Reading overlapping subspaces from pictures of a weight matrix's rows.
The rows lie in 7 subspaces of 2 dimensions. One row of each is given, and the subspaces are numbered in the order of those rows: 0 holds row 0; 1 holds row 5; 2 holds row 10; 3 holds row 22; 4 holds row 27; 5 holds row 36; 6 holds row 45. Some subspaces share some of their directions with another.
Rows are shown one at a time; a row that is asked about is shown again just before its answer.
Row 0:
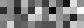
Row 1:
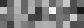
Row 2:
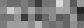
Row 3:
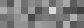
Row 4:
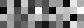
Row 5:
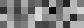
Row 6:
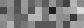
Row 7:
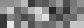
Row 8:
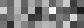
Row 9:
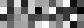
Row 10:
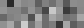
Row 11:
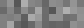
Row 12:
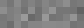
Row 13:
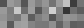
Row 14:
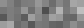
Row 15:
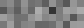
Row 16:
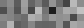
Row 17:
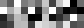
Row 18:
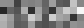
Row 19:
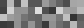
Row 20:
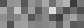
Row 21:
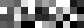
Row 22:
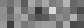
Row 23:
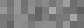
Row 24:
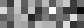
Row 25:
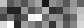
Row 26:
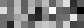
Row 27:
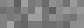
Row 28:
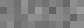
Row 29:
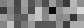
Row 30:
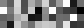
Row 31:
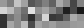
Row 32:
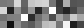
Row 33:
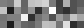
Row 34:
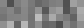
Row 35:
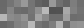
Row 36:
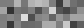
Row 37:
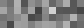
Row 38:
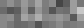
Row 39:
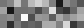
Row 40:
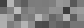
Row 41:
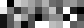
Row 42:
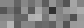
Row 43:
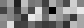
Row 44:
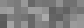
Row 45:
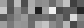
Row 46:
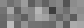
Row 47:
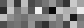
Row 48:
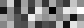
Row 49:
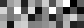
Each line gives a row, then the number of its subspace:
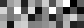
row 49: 0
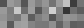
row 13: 0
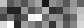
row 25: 6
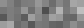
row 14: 1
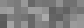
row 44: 3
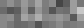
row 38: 5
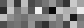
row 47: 6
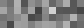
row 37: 4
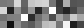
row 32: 5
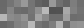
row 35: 1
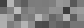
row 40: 0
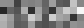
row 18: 3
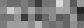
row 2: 5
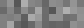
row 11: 4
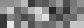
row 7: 3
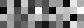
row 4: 6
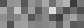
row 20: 0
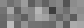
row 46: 3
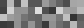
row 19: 6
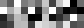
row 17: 3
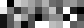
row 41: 0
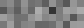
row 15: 1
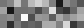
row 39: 5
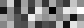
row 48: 2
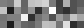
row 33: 5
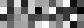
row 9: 6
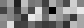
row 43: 4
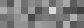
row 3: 2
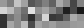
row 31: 3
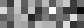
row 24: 2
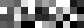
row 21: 4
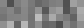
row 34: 2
